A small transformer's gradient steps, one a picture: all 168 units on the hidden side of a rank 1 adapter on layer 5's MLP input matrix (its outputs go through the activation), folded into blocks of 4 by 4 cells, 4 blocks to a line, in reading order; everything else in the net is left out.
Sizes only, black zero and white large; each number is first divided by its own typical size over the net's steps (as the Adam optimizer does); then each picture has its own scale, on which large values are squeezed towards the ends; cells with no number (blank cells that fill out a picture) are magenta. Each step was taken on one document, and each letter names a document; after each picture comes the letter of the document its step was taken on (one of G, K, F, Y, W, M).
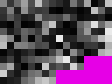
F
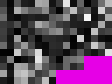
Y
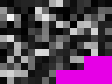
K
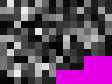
K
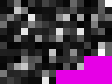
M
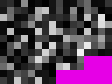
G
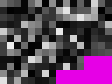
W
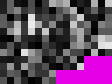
W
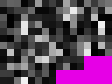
W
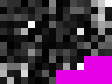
M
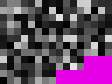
F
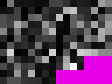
G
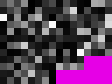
G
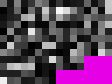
W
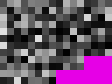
Y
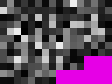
F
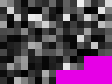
Y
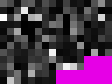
G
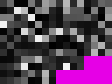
M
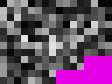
F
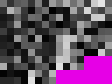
F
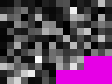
G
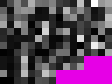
Y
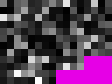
G
